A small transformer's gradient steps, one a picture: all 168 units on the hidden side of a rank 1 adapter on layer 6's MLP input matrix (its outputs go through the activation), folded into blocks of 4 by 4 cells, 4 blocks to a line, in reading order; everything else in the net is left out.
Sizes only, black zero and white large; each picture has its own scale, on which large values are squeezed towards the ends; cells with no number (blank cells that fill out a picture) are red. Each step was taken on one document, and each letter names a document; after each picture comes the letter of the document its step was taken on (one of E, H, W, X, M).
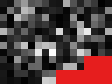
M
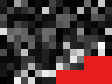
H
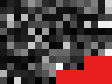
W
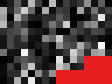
H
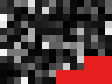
H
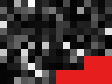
H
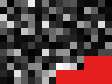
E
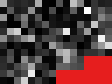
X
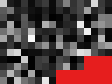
X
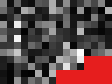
H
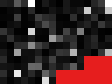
E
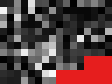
M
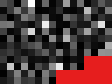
E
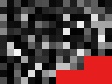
X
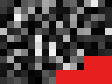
M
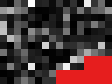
H
